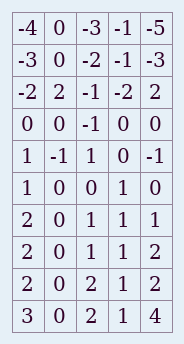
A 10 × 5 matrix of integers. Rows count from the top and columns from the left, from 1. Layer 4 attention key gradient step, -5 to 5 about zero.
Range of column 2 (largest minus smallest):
3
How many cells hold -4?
1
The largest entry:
4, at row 10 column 5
